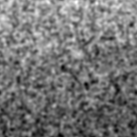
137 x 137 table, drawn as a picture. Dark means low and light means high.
The field is mottled with small blotches. There is an overall slope up to the top. The histogram is bell-shaped. No lone cell stands out from its neighbours.
